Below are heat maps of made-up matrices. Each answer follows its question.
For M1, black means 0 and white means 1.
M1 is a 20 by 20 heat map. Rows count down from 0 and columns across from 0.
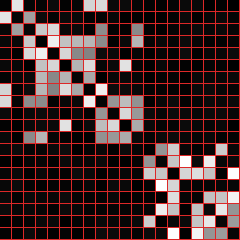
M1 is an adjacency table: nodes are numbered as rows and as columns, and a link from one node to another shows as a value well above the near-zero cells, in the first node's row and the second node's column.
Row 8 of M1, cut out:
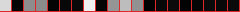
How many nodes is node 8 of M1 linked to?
7
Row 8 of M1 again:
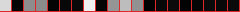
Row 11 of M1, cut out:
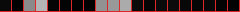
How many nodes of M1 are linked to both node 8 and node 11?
4
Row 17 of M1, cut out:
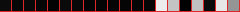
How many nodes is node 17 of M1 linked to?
5
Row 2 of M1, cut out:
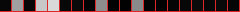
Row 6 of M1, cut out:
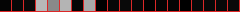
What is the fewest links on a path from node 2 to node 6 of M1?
2
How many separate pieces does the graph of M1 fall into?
2
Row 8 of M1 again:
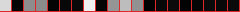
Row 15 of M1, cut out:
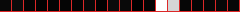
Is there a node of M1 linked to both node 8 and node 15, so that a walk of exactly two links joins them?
no
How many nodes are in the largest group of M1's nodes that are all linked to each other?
5
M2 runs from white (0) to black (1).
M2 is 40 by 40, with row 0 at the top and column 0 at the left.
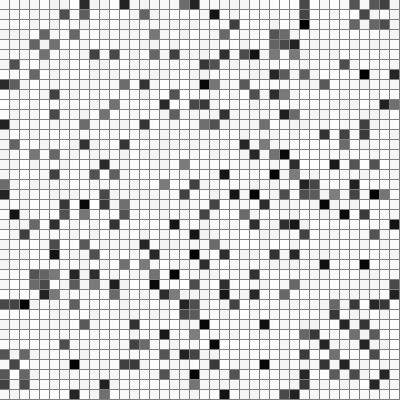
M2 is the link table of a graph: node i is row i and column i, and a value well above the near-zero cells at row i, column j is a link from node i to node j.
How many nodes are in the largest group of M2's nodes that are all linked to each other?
5
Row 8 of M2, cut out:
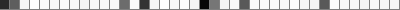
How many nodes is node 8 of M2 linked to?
8
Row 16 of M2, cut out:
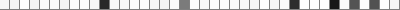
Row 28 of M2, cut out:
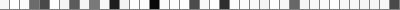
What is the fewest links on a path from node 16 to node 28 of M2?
2
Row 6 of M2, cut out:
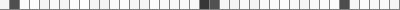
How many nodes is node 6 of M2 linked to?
4
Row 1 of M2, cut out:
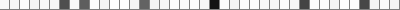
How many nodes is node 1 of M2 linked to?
6
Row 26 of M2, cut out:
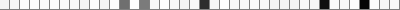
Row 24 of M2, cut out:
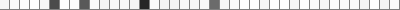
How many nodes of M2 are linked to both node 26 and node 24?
1
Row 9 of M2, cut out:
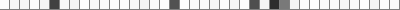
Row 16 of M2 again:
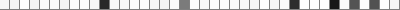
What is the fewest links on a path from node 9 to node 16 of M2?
3
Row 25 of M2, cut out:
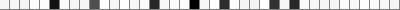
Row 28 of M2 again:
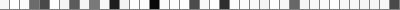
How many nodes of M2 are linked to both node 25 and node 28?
5
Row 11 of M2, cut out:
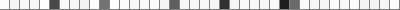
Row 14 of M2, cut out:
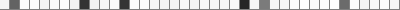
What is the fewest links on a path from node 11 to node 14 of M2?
3
